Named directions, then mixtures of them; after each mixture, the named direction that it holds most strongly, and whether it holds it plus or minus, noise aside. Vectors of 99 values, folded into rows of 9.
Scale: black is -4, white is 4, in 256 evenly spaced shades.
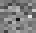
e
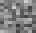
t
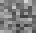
t, plus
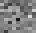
e, plus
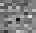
e, plus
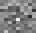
e, minus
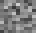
t, minus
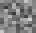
t, plus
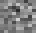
e, minus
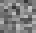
t, minus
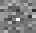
e, minus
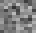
t, minus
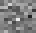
e, minus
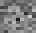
e, plus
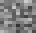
t, plus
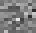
e, minus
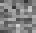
t, minus
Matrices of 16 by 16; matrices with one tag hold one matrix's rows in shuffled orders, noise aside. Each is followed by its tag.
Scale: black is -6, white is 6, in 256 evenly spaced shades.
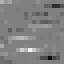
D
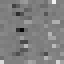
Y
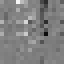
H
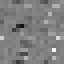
Y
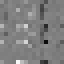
H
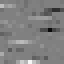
D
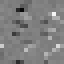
Y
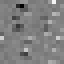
Y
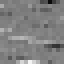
D
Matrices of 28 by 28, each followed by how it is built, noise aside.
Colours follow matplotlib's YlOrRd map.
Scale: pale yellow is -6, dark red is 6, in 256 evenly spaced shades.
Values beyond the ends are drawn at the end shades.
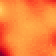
smooth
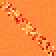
banded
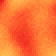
smooth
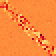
banded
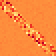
banded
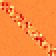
banded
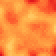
smooth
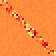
banded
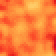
smooth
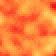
smooth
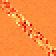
banded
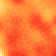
smooth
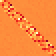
banded
